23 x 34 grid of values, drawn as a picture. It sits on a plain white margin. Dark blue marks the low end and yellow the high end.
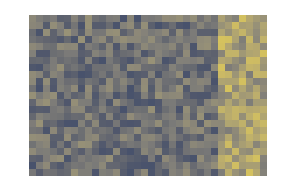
Average level on the scale: 50%. Stripes: none. Seam: vertical, 80% of the way across, the right part higher.
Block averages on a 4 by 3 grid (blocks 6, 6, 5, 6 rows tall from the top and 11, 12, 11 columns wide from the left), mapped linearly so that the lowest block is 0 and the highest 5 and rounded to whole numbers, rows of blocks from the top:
115 | 014 | 105 | 105
